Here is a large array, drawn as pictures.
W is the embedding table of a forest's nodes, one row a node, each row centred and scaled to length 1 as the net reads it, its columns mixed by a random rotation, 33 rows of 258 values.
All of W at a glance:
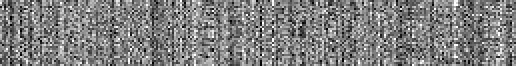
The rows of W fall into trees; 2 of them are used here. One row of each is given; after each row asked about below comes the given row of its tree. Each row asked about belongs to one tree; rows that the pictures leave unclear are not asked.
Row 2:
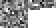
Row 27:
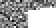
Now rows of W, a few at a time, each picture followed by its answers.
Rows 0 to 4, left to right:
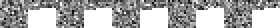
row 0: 2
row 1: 2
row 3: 27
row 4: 2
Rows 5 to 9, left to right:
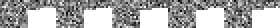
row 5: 27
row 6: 2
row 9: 2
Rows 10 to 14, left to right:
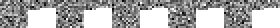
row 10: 27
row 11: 27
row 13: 2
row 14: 27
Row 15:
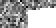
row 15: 27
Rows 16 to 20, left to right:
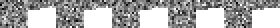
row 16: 27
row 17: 27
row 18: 27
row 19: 2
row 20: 2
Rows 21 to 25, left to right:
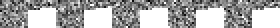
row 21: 27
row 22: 2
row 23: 27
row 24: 2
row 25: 2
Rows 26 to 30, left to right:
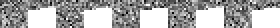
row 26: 27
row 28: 2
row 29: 27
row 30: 27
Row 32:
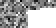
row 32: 27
